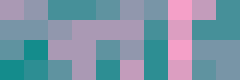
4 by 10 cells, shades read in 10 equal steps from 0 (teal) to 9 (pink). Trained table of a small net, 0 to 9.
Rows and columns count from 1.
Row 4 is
0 1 3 6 1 7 1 8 3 4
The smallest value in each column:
0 0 2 2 1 5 1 8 2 2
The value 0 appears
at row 3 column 2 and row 4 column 1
